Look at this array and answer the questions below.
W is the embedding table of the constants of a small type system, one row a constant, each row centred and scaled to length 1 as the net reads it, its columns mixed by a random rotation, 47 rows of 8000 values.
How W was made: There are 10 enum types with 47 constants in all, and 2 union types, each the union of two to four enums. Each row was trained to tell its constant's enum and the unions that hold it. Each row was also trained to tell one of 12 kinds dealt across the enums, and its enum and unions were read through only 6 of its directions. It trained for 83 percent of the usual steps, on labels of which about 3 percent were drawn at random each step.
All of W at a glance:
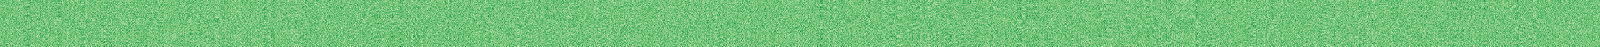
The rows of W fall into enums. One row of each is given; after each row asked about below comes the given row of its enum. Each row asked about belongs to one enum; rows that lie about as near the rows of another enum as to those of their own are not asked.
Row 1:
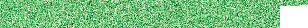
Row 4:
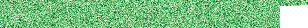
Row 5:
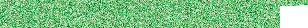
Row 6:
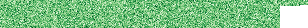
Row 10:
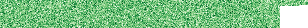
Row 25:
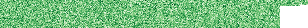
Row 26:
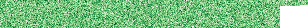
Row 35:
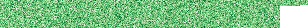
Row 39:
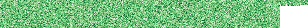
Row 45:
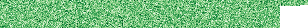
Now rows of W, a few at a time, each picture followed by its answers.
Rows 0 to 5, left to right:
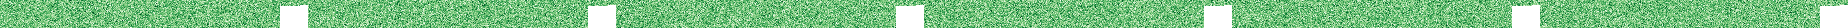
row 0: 45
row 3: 39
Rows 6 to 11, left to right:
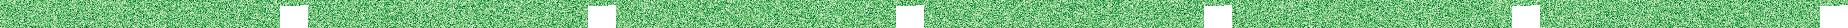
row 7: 45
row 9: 39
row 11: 35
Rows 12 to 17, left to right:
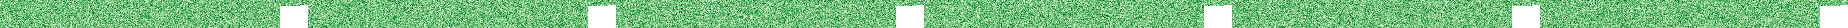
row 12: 39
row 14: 6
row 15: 45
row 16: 45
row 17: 26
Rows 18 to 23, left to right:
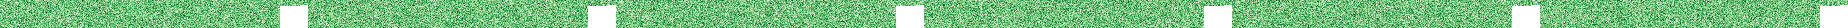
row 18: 25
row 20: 4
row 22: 4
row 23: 35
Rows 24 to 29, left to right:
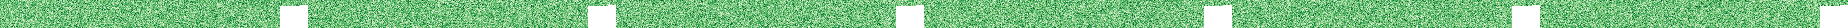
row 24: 35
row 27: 4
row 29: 39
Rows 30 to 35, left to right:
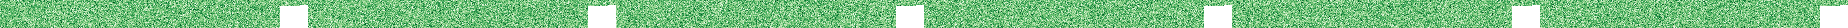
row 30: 6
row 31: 35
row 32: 26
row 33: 6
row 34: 39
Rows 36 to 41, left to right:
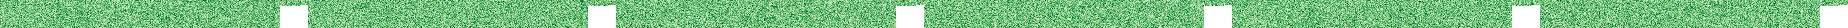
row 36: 35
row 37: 35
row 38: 39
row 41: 25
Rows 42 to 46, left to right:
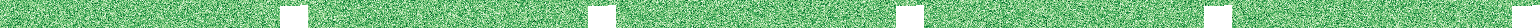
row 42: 26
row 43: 4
